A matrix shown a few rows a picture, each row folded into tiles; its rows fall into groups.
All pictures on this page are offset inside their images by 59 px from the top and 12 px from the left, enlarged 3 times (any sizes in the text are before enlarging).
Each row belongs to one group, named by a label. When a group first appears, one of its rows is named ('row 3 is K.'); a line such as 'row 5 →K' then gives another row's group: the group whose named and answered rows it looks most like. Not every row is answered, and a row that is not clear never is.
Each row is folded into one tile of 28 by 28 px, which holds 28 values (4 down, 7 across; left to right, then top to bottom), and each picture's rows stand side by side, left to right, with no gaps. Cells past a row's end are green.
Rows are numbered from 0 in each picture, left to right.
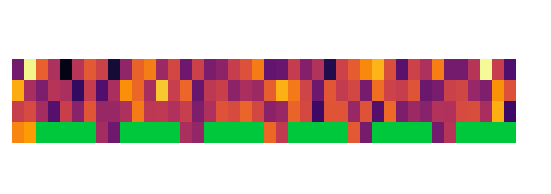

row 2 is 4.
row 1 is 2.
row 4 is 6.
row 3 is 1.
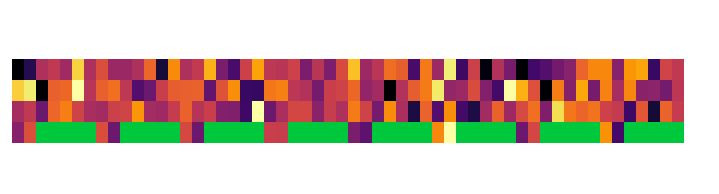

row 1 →1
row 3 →1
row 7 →6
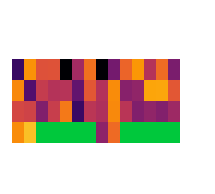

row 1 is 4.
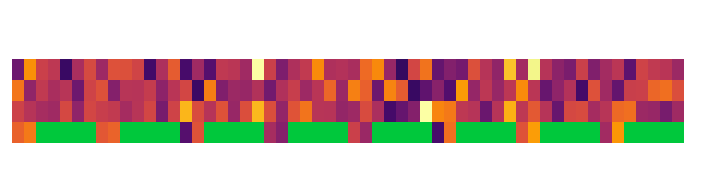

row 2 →4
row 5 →4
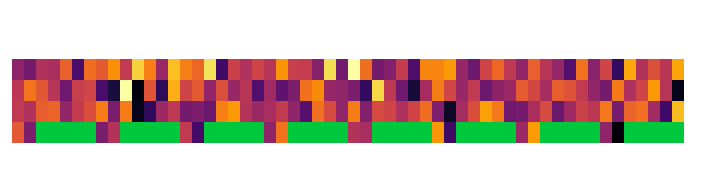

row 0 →1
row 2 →6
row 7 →2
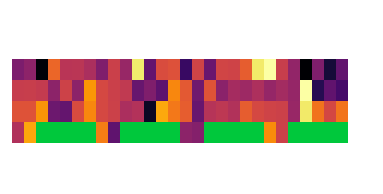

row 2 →4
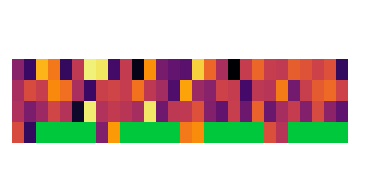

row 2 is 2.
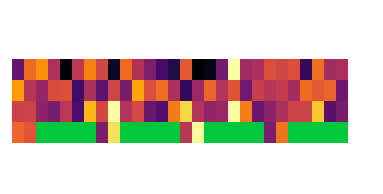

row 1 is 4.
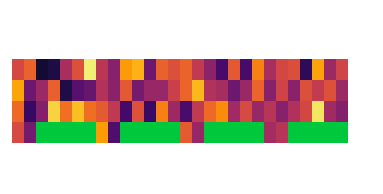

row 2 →1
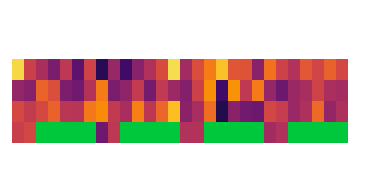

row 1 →4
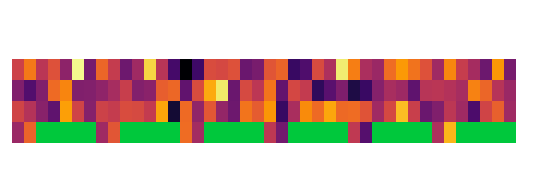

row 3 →4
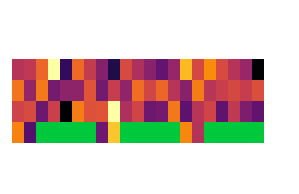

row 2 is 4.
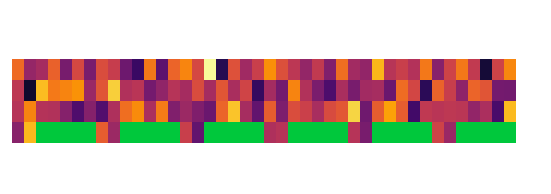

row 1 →1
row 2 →6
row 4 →2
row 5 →2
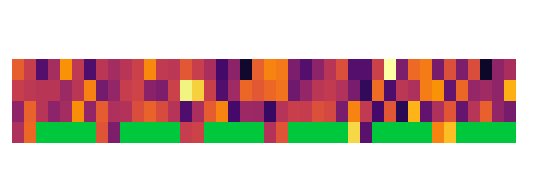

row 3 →1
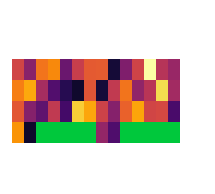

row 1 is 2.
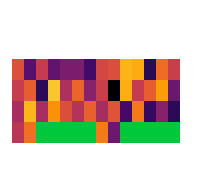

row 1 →6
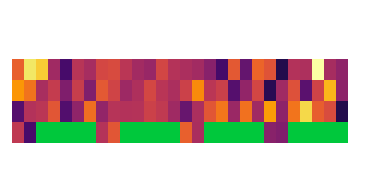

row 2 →1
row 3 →2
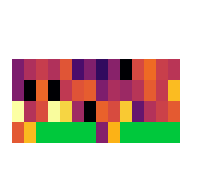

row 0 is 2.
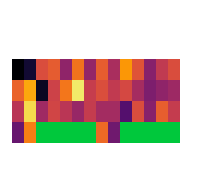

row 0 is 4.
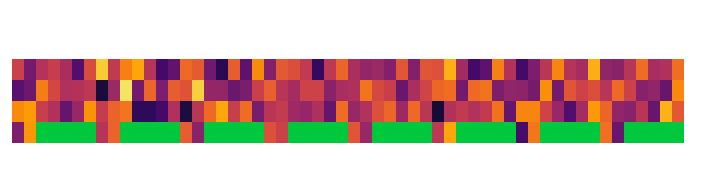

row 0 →4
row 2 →1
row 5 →1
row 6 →4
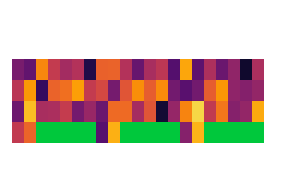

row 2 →4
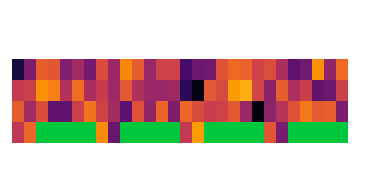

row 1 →6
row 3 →1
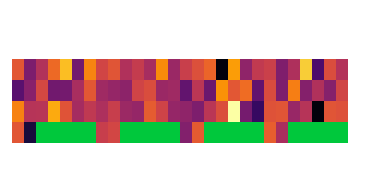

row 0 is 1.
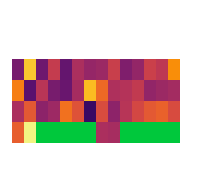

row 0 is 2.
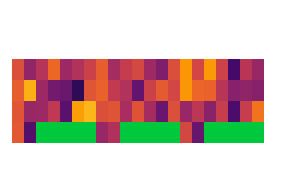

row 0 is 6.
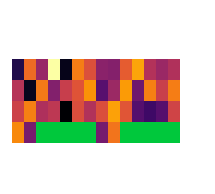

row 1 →4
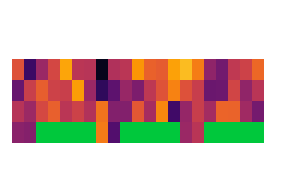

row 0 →2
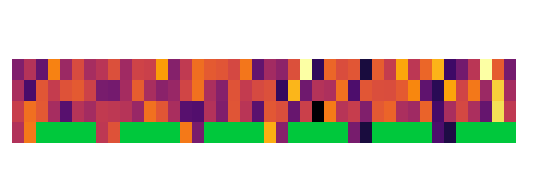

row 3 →6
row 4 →2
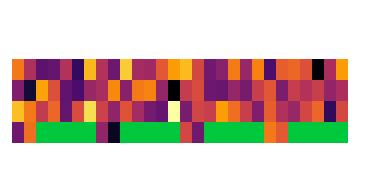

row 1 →2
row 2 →1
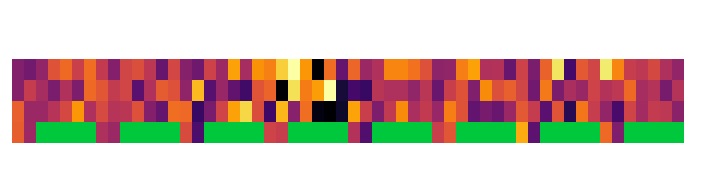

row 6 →6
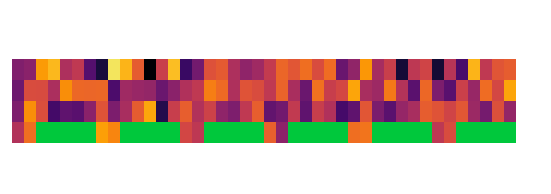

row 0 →4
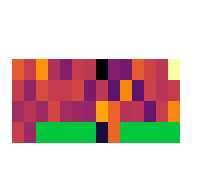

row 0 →6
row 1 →4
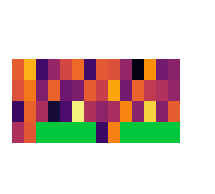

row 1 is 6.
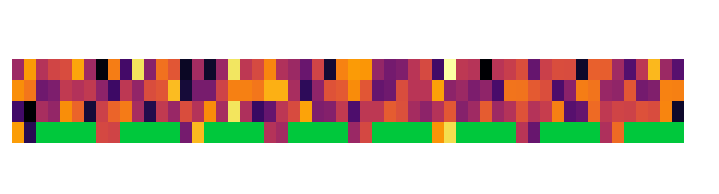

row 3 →1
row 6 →1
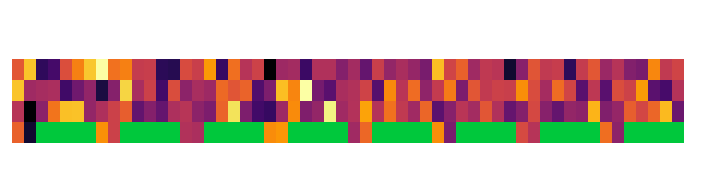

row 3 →1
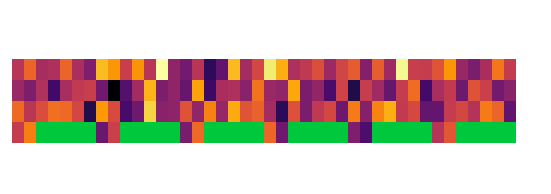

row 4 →2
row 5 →1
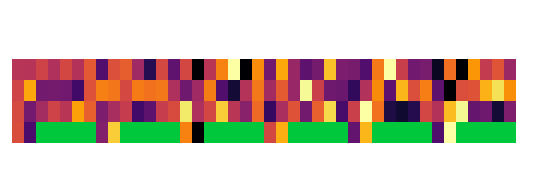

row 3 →1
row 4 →4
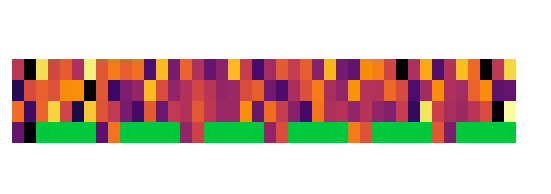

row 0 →2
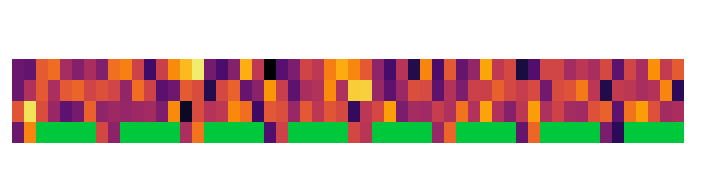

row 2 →1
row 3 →4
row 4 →1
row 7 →2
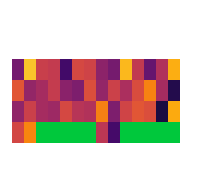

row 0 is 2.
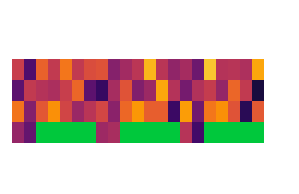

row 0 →2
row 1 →2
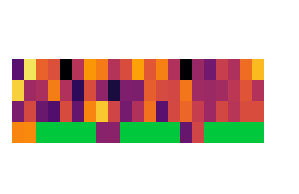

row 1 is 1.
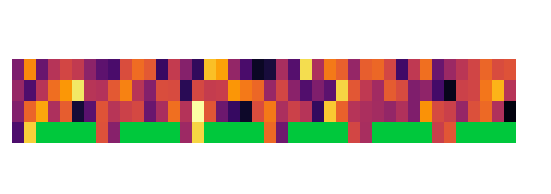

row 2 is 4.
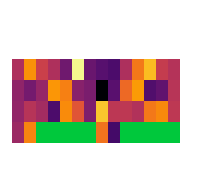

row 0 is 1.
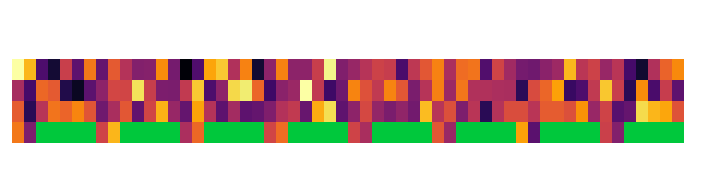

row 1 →1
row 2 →4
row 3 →1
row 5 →6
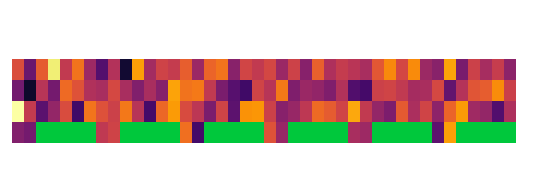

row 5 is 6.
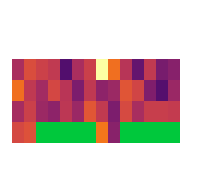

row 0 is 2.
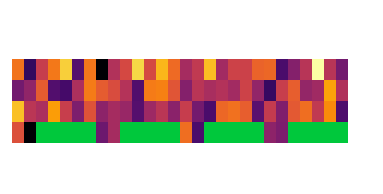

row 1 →4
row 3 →2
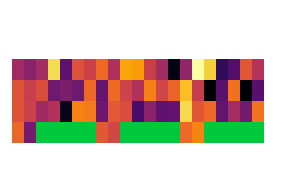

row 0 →6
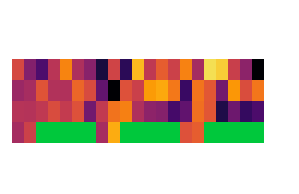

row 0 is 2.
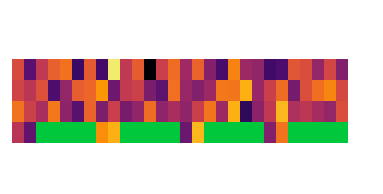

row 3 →4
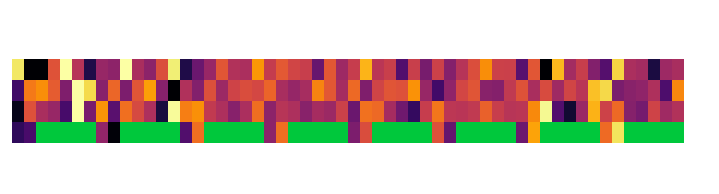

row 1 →2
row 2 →4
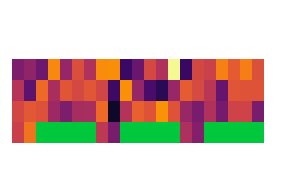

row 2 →4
